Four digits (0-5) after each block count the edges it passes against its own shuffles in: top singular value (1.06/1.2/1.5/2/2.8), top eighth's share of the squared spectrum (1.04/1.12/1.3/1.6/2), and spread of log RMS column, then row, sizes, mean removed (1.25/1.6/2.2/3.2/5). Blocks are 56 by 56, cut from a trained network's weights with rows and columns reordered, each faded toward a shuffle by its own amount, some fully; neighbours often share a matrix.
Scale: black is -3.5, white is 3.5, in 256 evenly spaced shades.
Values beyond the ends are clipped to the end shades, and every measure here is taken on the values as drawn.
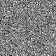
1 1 0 1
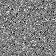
0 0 0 0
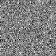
3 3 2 1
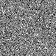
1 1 0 0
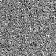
2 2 0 0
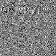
3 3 1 2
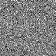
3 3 1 1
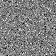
0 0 0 0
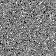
0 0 0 0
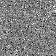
2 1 0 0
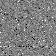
2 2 0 0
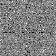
2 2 1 1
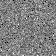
0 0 0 0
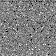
1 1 0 0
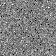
0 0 0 0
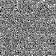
2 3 1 0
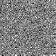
3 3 1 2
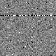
3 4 0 2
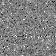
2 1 0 0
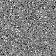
2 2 0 0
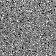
0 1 0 0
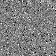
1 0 0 0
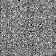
2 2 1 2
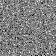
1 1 0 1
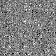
1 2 0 1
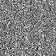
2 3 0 1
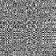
4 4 3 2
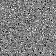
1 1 0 0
